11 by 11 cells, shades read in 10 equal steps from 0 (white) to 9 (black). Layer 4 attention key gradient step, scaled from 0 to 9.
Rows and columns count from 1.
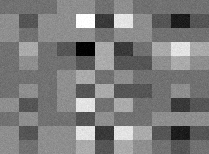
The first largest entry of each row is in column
1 10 2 5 5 1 5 10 5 10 6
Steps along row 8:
up down down down up down up same up down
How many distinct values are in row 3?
2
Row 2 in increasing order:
0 1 4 4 4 4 6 6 6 7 8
